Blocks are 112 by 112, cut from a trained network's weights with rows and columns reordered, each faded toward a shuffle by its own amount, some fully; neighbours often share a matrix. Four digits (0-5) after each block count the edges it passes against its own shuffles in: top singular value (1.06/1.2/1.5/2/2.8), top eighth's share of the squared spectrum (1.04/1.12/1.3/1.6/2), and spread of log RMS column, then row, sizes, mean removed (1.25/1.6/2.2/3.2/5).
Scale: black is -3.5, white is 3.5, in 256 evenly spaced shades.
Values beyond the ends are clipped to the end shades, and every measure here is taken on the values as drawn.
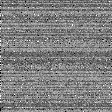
5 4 2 1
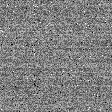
2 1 0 0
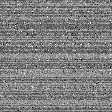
5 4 1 1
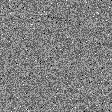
0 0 0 0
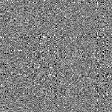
4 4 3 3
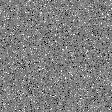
1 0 0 0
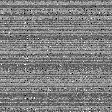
5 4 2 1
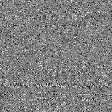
3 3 0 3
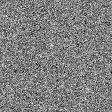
0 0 0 0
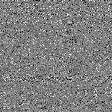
3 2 0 2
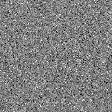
2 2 1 0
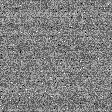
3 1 0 0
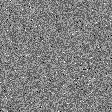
0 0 0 0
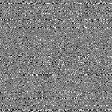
4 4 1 4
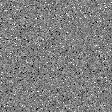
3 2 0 1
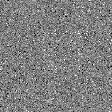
3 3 2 1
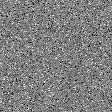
1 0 0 0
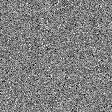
1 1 0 0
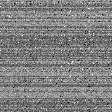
5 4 1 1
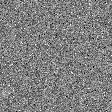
0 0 0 0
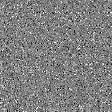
3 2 0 2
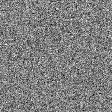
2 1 0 0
